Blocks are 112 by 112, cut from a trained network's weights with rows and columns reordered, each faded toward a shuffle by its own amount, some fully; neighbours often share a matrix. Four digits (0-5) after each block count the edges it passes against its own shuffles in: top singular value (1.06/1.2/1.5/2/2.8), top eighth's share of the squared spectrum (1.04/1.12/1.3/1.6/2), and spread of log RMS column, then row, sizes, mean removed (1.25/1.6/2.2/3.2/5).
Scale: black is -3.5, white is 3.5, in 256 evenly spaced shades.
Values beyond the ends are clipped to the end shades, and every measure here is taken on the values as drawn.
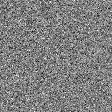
1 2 0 0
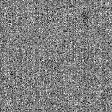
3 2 0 2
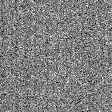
2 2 0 2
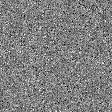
0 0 0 0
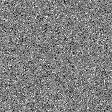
0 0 0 0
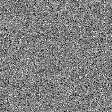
2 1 1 0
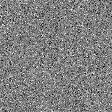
2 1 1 0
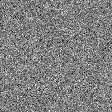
0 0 0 0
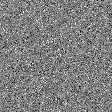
0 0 0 0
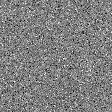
0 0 0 0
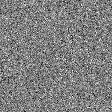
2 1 0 0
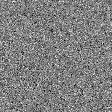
1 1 0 0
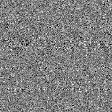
2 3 1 3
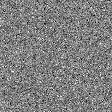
1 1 0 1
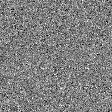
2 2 0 2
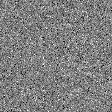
1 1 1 0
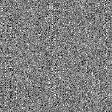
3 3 3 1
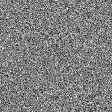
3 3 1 1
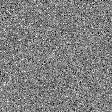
1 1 0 0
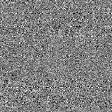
3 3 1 3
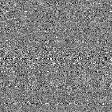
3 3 1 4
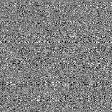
3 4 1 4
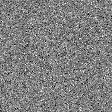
1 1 0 0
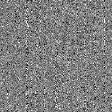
3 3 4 1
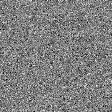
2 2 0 2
